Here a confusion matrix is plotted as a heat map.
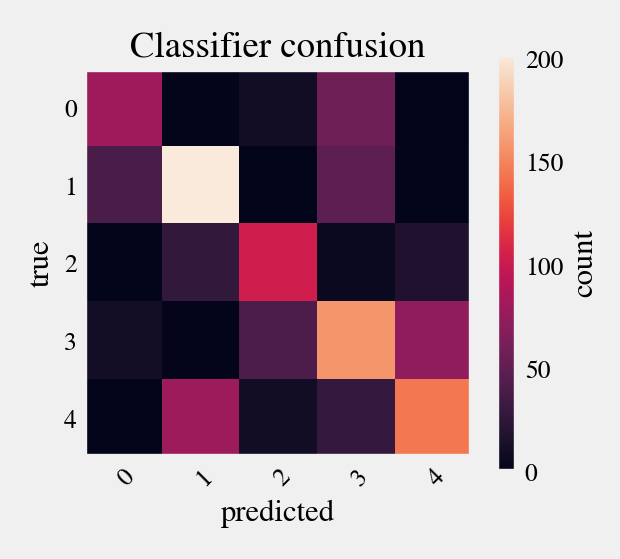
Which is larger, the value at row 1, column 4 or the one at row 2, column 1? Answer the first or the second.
the second
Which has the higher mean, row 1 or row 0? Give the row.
1
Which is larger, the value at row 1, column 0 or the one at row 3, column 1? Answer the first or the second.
the first
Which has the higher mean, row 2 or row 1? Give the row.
1
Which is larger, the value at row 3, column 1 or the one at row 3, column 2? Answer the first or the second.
the second
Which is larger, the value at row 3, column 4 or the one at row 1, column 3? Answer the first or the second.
the first
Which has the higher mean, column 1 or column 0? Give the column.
1
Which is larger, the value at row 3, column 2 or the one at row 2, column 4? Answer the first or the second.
the first
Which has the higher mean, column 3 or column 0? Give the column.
3
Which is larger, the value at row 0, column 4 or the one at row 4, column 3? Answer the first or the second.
the second
